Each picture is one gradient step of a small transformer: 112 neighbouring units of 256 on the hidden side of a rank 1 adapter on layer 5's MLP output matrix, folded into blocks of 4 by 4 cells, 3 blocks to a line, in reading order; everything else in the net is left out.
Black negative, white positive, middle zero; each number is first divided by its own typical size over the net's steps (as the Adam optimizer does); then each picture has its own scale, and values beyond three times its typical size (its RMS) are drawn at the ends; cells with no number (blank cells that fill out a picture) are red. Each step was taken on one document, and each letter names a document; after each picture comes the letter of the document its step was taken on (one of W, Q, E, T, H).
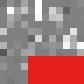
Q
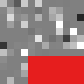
Q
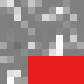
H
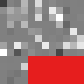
Q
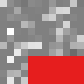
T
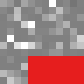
T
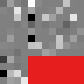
H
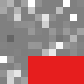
H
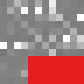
Q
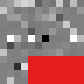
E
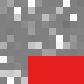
H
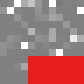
E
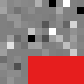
E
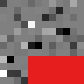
T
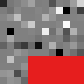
T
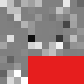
H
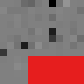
E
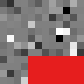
T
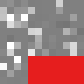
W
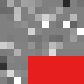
H
